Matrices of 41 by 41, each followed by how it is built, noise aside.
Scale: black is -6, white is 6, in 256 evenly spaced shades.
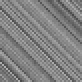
Toeplitz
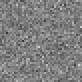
noise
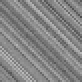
Toeplitz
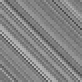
Toeplitz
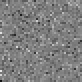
noise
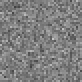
noise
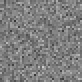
noise
